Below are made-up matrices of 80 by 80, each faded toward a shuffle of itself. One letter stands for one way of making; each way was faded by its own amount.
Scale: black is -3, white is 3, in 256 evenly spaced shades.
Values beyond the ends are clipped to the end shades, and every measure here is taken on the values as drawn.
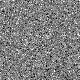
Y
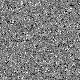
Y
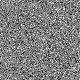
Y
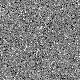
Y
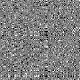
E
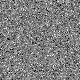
Y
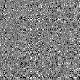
E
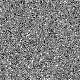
Y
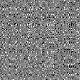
E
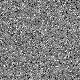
Y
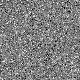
Y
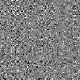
E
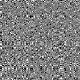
E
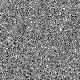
Y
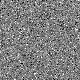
Y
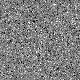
Y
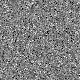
Y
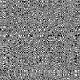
E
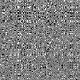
E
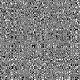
E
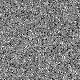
Y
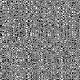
E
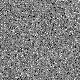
Y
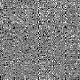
E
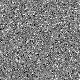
Y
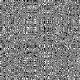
E
